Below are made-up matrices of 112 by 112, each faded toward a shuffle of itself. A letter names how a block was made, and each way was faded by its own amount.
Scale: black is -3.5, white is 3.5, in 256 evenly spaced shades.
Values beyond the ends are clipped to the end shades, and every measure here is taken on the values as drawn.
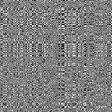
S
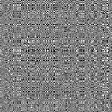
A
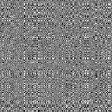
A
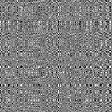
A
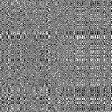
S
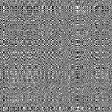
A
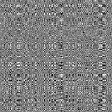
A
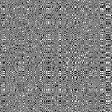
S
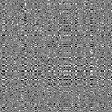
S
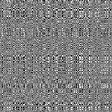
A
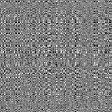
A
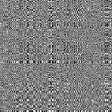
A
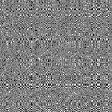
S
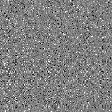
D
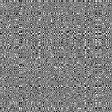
S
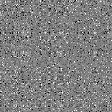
D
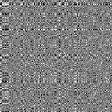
S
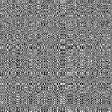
A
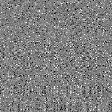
D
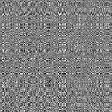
A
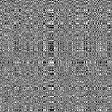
A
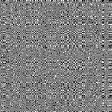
S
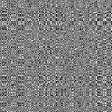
S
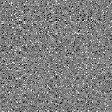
D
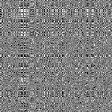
S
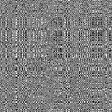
S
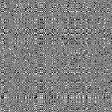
S
